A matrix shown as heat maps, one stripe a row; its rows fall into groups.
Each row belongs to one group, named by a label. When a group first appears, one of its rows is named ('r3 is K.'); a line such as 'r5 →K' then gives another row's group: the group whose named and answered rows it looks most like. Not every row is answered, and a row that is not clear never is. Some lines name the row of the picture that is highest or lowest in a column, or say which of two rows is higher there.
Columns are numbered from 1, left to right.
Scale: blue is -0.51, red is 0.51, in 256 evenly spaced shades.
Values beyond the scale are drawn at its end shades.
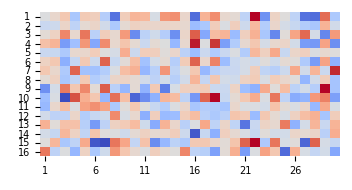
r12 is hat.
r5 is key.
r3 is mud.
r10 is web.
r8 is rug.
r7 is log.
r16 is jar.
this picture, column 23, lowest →1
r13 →log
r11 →key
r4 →rug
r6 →rug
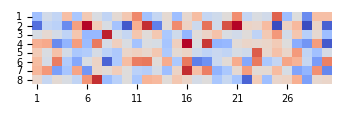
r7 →rug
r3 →web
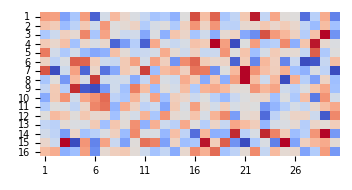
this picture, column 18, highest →4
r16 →rug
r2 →rug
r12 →mud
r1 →rug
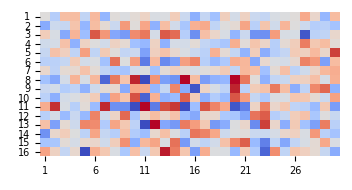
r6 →hat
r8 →hat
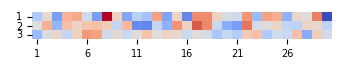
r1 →web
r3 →key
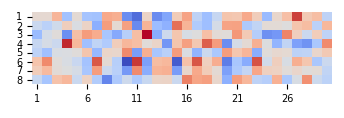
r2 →hat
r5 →hat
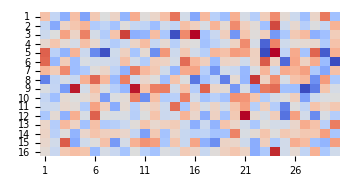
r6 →jar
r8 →key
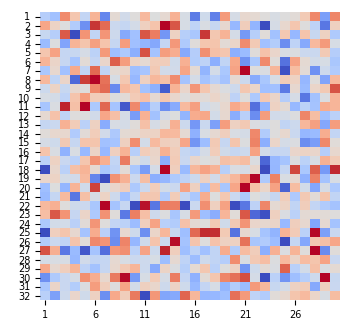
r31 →key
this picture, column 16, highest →25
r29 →log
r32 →hat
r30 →web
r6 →jar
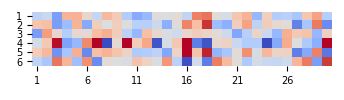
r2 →rug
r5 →rug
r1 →web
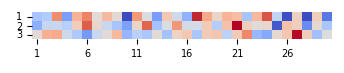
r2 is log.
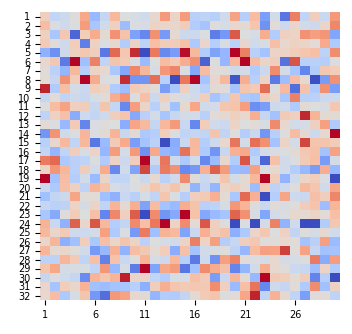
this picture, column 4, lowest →3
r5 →hat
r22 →hat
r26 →rug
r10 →jar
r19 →jar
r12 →mud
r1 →jar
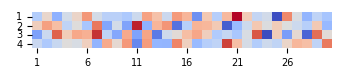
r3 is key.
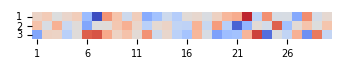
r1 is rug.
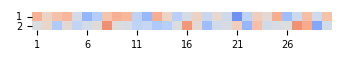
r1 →log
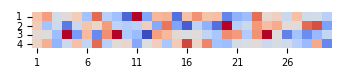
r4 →rug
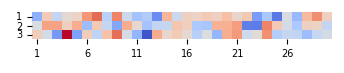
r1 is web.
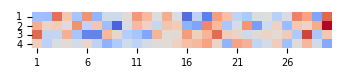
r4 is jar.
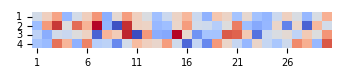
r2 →key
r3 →hat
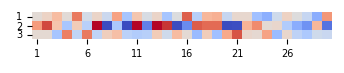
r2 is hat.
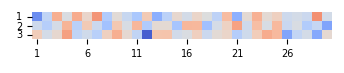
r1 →key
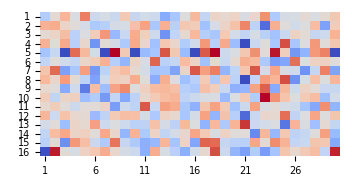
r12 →log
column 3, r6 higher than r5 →Yes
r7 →rug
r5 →web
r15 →web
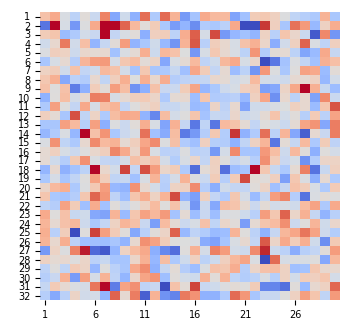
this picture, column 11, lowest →32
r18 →key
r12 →log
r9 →mud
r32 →hat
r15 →key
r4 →mud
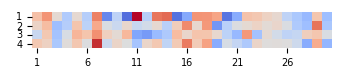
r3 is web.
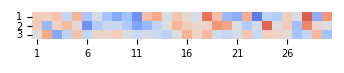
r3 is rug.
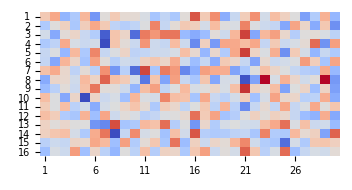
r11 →log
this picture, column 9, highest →15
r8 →key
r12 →rug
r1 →rug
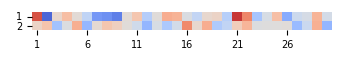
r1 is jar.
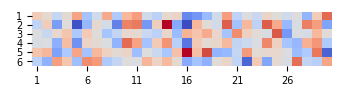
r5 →rug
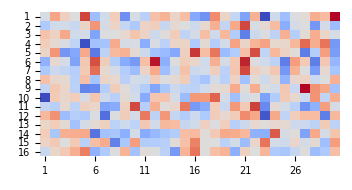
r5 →rug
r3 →log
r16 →mud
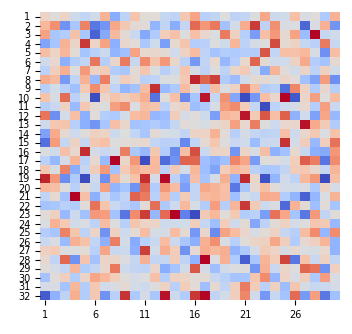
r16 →mud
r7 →key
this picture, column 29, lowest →19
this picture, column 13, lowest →17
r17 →hat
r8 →rug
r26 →web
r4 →key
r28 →log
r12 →jar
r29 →hat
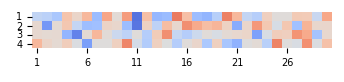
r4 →log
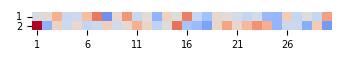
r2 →jar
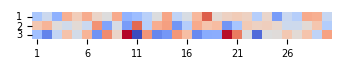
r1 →web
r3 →hat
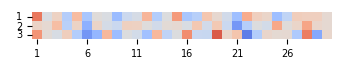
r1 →jar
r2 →log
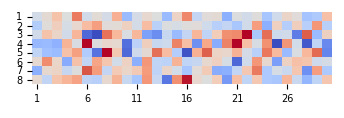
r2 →key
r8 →mud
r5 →web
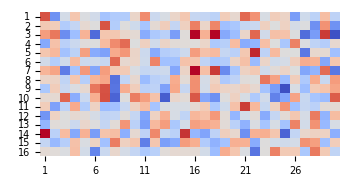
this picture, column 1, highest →14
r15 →hat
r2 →rug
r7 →rug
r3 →rug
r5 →rug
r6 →hat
